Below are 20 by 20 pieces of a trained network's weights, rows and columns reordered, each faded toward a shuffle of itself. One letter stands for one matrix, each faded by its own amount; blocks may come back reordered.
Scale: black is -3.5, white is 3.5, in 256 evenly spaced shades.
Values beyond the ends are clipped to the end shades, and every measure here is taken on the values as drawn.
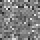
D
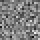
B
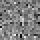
D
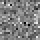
D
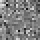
D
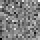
B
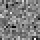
D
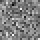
B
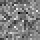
D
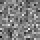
B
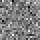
B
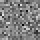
B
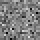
D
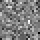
D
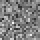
B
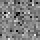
D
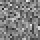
B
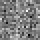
D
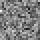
B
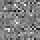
D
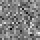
B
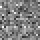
D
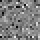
D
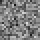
B
